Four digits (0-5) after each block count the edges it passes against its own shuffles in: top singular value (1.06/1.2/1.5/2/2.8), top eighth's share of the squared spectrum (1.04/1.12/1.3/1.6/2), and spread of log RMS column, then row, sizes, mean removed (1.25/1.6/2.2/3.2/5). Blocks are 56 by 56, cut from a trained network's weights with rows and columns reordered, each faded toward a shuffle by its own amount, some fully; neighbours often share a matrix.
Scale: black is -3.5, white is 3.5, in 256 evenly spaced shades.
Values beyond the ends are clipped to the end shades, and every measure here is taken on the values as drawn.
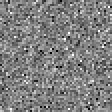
0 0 0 0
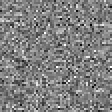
3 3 1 2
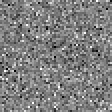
0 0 0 0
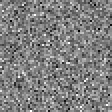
0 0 0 0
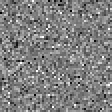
0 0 0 0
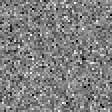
0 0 0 0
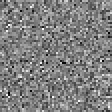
3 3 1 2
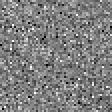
0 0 0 0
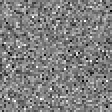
1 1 0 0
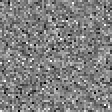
0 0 0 0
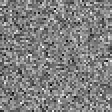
1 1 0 0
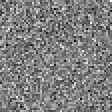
1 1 0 0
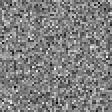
0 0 0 0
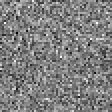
1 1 0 0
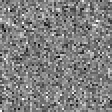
2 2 0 1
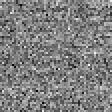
1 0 0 0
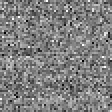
1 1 0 0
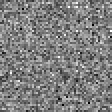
1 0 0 0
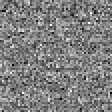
1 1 0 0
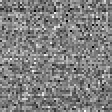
2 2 1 0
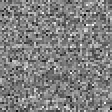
1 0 0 0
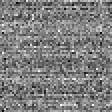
3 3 1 1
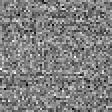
2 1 0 0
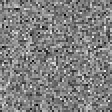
0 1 0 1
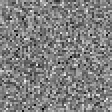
0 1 0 0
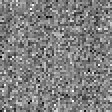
1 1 0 0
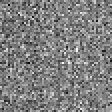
1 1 0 1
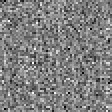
2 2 1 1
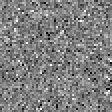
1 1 0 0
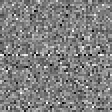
3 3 0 2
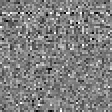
3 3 0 2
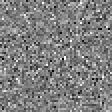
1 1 0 1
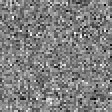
2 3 0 2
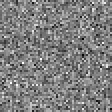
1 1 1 0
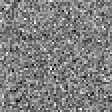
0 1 0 0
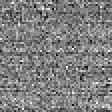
3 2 1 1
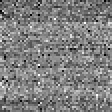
3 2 1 0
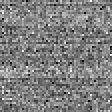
3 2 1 0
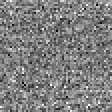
1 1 0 0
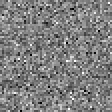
0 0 0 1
